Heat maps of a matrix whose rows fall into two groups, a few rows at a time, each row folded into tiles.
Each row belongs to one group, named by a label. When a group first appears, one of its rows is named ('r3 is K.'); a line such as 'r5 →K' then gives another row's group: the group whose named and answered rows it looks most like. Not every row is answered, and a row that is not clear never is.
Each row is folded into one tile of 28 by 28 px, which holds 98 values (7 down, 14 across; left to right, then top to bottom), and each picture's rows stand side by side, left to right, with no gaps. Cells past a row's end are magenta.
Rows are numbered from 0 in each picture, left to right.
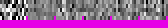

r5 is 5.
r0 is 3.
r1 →5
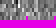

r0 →3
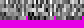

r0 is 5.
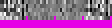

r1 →3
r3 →5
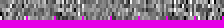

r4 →3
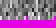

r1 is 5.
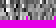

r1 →3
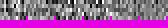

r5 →3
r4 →5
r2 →3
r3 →3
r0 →5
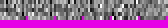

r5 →3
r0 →5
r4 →3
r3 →5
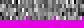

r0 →3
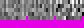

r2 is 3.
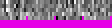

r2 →3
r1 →5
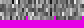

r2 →3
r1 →5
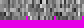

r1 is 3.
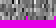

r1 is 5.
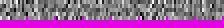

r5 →3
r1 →5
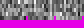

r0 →3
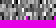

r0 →3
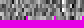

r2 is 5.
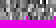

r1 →3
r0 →5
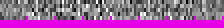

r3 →3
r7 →5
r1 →5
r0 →3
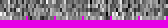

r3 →5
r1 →3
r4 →5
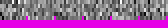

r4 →5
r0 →3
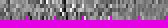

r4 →5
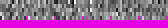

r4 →5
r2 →3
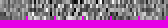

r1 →5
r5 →5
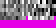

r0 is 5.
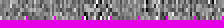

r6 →5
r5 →5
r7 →3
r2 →5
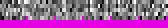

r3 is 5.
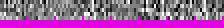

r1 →3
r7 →5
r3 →5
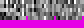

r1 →5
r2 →3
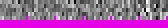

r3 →3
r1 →5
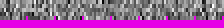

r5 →3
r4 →3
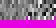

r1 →3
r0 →3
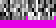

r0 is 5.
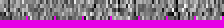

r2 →3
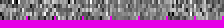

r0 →3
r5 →3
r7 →5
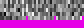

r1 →5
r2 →3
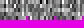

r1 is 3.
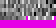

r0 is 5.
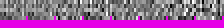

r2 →3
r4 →3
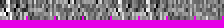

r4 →5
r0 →5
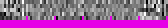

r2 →3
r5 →5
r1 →3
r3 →3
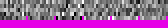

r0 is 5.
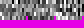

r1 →3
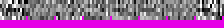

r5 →5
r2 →3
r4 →5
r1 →3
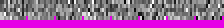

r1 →5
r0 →5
